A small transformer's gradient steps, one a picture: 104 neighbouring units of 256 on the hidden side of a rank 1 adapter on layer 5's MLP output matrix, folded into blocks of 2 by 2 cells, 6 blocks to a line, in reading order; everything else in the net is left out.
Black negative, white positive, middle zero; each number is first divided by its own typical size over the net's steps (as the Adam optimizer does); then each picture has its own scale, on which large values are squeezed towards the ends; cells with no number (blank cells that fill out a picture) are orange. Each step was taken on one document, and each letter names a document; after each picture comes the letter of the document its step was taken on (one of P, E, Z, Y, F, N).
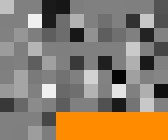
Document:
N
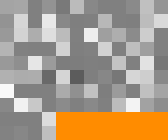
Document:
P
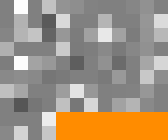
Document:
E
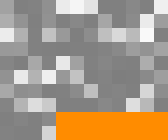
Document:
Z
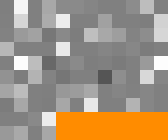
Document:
E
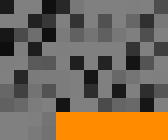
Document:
N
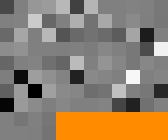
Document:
Z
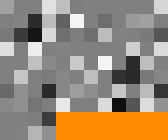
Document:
N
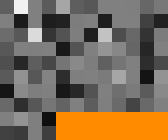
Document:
E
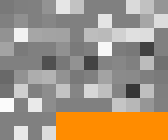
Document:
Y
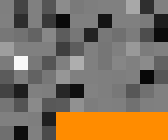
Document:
E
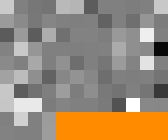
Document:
Z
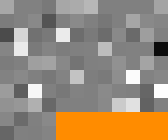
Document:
Z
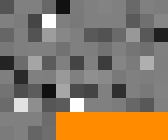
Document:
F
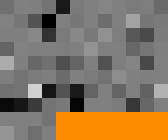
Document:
F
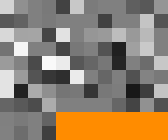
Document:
Y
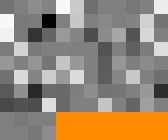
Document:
Z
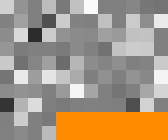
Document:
P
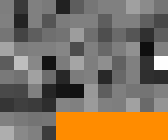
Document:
E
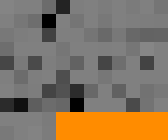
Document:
F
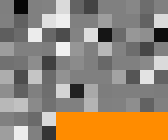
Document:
E
